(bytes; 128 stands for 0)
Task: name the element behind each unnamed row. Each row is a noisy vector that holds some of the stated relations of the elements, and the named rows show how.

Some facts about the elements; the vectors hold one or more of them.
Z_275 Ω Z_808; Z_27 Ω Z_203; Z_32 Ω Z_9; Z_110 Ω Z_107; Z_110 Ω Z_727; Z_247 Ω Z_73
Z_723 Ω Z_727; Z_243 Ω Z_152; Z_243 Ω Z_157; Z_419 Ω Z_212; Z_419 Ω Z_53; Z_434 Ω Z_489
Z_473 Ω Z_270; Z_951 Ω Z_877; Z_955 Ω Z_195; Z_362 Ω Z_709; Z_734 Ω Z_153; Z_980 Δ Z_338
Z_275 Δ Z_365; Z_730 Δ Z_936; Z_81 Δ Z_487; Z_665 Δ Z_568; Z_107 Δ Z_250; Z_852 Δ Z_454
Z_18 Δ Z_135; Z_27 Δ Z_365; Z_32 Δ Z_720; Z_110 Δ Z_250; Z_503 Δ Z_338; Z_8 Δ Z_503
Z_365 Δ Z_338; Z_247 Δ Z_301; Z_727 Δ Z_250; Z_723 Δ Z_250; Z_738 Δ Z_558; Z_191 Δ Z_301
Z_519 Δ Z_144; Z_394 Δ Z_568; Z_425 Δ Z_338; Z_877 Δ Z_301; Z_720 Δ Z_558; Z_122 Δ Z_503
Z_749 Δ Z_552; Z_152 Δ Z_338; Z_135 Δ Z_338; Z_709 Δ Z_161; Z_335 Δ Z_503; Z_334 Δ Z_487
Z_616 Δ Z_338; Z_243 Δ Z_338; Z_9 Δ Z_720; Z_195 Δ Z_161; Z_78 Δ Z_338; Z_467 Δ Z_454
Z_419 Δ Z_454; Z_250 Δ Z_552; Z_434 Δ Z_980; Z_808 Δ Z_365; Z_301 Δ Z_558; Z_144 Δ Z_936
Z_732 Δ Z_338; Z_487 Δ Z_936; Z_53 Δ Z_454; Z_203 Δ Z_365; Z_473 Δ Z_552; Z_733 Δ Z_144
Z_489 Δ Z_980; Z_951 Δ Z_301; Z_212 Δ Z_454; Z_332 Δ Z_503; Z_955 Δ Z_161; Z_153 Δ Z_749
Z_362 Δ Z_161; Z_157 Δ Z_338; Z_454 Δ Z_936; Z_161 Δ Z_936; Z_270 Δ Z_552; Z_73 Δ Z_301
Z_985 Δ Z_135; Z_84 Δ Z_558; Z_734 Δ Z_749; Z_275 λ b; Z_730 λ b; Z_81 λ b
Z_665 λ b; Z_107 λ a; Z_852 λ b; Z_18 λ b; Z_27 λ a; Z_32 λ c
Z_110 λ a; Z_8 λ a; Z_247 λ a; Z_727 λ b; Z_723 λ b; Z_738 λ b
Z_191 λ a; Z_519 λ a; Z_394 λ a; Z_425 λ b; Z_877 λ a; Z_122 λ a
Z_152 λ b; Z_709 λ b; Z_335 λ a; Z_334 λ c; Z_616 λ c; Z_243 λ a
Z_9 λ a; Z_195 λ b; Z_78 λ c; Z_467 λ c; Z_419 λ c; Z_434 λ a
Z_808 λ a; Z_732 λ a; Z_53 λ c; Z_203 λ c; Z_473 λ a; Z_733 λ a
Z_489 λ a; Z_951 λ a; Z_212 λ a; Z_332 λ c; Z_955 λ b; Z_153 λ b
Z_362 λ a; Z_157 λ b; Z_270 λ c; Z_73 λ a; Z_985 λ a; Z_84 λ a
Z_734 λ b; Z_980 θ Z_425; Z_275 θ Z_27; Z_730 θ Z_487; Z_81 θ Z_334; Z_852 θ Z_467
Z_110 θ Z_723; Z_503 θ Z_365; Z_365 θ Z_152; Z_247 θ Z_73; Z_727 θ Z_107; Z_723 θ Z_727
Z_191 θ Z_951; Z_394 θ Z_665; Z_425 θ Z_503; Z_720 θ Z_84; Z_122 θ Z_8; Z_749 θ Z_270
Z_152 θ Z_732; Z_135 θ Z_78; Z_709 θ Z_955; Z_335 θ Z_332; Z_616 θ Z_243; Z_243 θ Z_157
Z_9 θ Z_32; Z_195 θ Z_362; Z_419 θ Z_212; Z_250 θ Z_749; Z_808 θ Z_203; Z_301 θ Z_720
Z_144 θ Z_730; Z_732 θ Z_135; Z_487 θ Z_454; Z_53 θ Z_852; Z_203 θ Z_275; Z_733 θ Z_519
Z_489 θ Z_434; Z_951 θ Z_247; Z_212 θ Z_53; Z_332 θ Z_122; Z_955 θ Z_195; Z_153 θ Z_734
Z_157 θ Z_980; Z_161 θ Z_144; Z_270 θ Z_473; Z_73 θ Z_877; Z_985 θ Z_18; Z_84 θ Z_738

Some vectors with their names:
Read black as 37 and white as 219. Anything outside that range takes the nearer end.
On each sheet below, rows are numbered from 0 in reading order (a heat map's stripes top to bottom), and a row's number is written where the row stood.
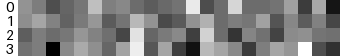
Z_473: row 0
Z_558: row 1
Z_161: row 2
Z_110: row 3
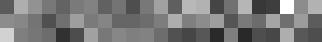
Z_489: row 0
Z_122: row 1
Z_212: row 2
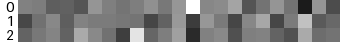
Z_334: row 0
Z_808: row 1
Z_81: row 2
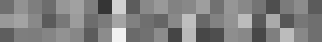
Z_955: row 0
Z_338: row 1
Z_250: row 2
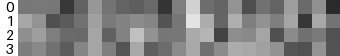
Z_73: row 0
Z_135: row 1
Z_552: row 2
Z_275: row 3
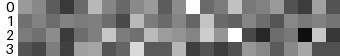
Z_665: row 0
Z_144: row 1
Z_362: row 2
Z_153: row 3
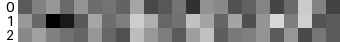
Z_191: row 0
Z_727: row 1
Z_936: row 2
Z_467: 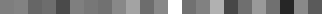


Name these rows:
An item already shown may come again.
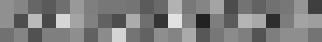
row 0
Z_84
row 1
Z_152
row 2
Z_749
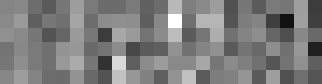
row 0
Z_84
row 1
Z_32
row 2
Z_852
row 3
Z_247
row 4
Z_955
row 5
Z_936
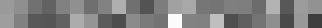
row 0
Z_503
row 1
Z_519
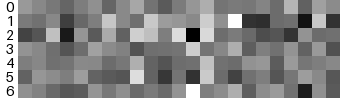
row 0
Z_503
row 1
Z_362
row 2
Z_709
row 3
Z_732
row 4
Z_980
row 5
Z_301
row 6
Z_78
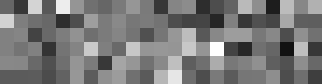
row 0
Z_157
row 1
Z_212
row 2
Z_365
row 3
Z_362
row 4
Z_852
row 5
Z_270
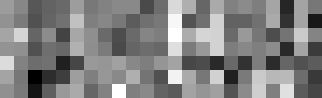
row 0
Z_135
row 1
Z_473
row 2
Z_434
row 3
Z_27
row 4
Z_53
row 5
Z_107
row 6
Z_723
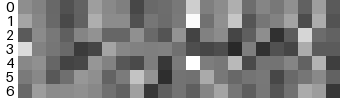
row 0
Z_732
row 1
Z_8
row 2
Z_9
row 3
Z_212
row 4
Z_877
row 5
Z_720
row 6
Z_951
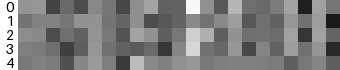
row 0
Z_454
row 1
Z_247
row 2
Z_487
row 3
Z_73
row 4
Z_730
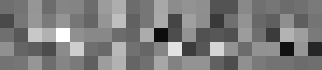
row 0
Z_332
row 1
Z_616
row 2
Z_243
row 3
Z_734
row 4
Z_332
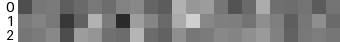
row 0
Z_203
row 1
Z_195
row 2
Z_425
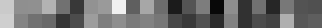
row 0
Z_419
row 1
Z_212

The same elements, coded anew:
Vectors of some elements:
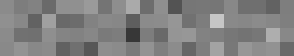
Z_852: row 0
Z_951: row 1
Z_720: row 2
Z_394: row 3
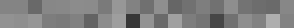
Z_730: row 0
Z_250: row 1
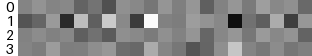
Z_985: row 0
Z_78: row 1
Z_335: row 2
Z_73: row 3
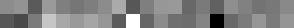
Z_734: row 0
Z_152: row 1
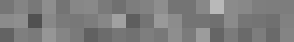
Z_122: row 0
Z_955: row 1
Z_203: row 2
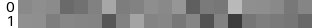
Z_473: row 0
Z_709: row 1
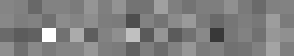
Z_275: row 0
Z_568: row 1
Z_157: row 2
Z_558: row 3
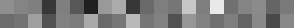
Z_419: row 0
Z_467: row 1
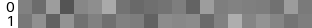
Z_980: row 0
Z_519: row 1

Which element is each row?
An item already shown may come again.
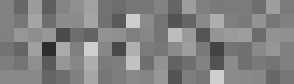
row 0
Z_980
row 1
Z_877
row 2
Z_110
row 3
Z_365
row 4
Z_425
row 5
Z_362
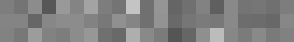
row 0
Z_425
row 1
Z_730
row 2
Z_73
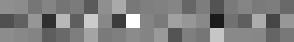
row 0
Z_81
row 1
Z_78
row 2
Z_362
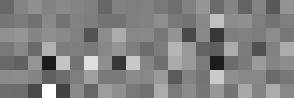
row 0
Z_270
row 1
Z_122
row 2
Z_153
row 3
Z_723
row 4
Z_135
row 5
Z_362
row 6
Z_243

